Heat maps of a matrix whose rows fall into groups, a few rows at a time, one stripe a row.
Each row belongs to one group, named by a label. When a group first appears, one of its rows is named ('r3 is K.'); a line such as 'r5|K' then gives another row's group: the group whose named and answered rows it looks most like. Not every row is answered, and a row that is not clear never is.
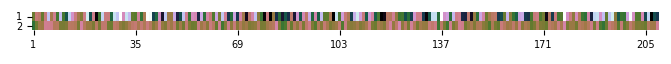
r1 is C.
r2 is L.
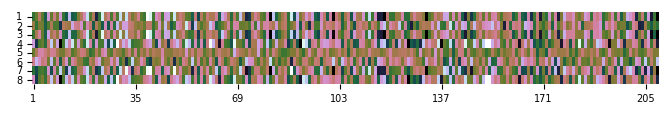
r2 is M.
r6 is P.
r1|C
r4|M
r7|C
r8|M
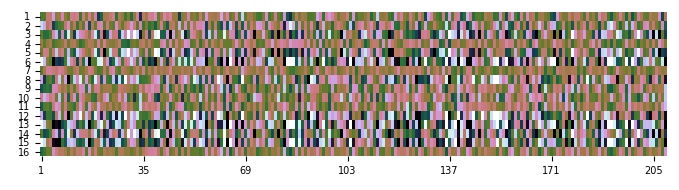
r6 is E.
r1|L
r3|C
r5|C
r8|M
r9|L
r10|P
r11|L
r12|M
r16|L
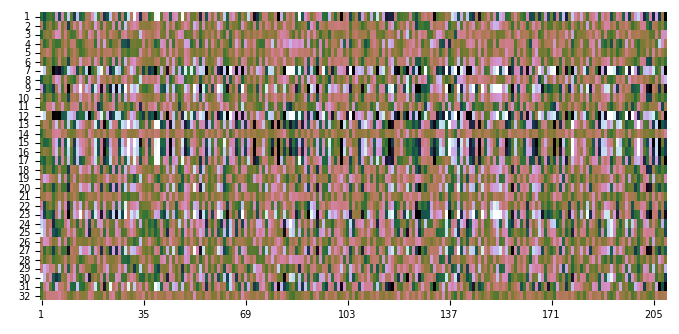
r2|M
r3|L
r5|P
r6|M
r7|E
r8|L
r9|M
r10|M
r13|C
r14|L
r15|C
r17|C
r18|M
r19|P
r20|M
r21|P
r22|M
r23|M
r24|E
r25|E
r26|P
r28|P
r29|P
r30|E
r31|C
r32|L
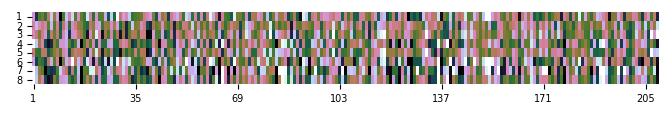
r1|M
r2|P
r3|P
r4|E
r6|M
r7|E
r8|E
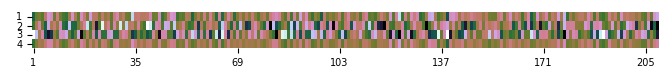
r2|C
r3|E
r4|L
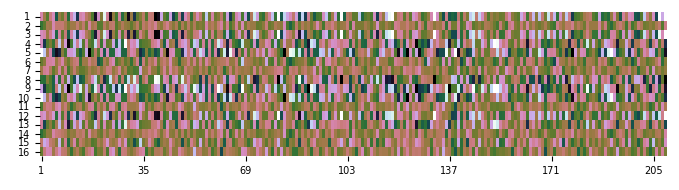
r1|P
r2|L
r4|M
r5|E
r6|L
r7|P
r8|C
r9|M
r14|L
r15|P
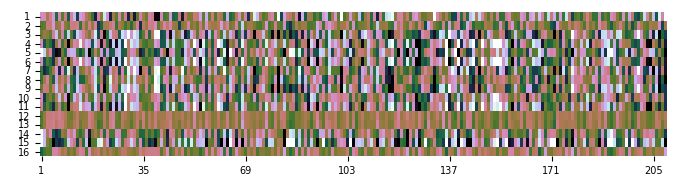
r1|P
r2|L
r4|M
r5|E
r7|C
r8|C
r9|C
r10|M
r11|M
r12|L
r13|L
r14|E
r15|E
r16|L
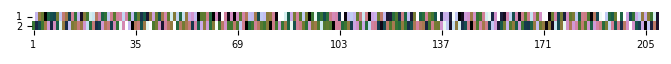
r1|E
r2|C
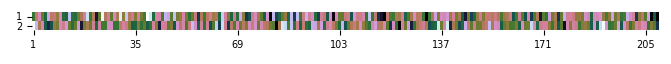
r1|C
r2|E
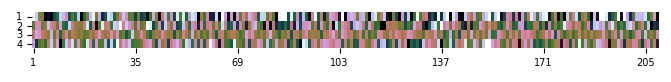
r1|E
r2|C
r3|P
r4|M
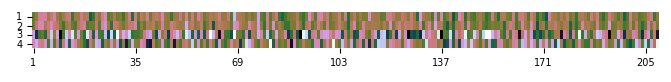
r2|L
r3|M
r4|P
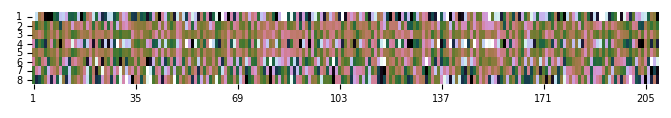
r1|E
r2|M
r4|M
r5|P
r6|P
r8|C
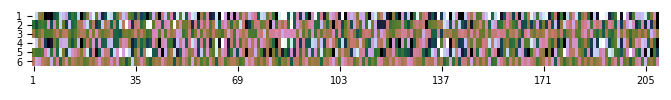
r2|C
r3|P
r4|E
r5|C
